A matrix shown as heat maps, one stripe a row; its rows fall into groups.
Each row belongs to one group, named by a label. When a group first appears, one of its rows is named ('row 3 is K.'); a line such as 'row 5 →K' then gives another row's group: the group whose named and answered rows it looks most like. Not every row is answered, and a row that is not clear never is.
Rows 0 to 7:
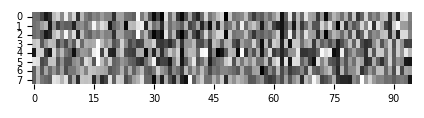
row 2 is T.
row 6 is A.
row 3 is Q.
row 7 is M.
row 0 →T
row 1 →A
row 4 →A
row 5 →Q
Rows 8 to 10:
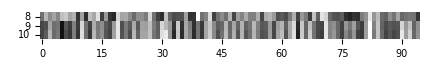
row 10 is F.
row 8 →M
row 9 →F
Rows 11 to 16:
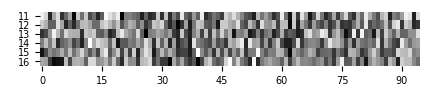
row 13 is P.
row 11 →Q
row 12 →Q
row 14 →A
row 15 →F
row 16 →T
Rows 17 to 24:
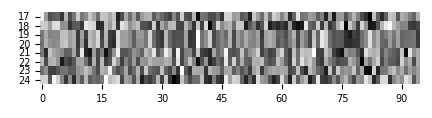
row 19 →M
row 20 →M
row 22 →F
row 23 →T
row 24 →Q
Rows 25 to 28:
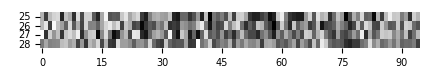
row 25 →P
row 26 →Q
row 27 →P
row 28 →M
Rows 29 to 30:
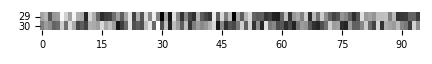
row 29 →M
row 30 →A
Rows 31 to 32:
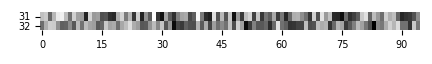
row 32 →P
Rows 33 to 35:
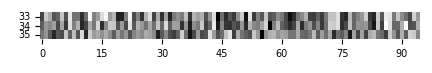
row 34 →A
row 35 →T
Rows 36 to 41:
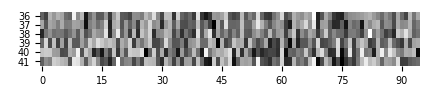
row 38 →F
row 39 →A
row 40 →P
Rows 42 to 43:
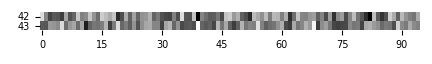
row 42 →T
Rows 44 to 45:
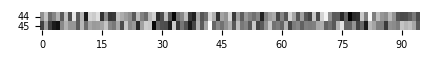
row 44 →M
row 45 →T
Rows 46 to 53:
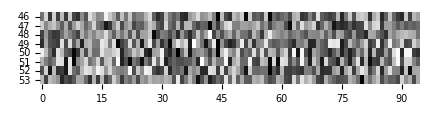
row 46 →A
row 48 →T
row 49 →A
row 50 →Q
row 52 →A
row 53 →F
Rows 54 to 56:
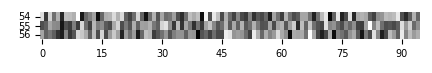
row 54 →P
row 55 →F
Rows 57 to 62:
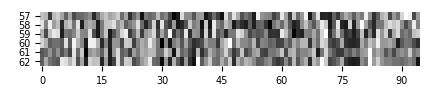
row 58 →P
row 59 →P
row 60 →M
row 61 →F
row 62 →M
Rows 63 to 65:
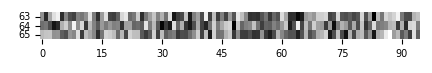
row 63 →P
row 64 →T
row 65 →P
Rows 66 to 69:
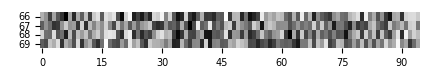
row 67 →T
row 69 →P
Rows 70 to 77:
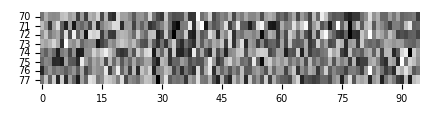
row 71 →Q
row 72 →M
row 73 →P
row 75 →T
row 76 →F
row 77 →A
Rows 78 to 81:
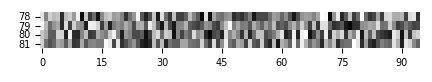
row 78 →P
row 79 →M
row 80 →Q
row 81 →Q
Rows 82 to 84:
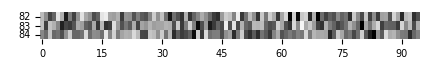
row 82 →Q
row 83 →F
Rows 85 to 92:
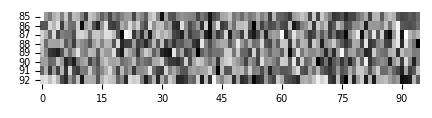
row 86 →P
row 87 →Q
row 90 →Q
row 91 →A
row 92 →P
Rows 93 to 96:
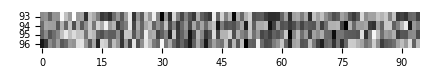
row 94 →A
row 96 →F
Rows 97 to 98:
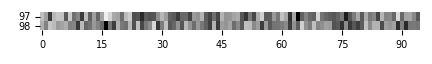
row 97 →Q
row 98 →M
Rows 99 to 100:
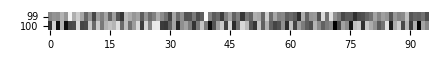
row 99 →M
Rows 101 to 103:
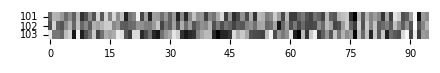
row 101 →A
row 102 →A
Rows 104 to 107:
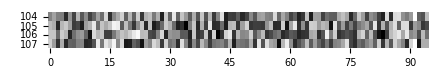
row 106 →P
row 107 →A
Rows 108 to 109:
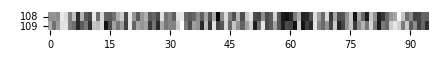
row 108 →P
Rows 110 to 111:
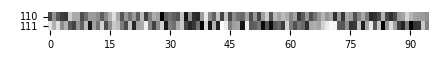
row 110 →T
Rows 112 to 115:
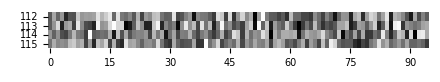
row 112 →A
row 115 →M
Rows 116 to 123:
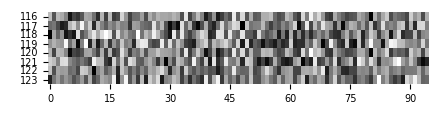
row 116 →F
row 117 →T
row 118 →A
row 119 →P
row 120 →F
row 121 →P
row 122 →F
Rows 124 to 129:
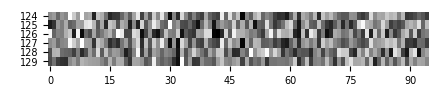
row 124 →M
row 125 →F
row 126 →Q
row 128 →A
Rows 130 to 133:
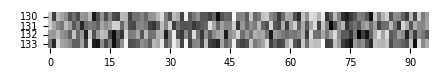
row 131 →Q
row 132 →M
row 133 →F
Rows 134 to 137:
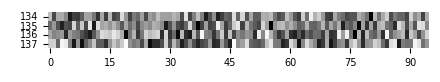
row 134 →F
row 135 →T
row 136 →A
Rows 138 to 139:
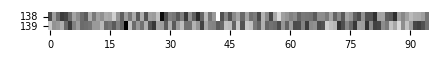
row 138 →T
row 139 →P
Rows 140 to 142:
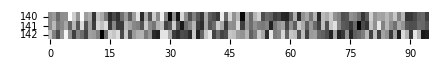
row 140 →M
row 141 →M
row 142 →Q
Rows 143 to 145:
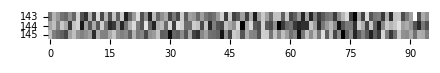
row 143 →A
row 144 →P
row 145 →T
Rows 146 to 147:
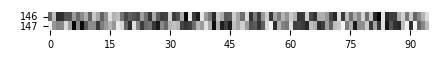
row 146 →T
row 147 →Q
